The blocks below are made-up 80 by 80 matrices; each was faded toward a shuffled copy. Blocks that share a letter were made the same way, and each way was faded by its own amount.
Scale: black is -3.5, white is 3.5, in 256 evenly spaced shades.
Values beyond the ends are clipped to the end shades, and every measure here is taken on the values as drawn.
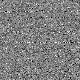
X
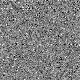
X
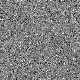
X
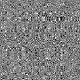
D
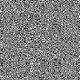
D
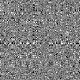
D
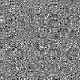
D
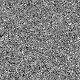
X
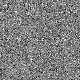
X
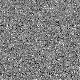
X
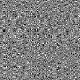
D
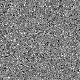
X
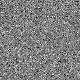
X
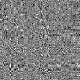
D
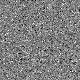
X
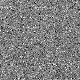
X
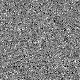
X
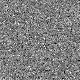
X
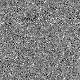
X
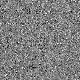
X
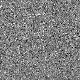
X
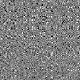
D
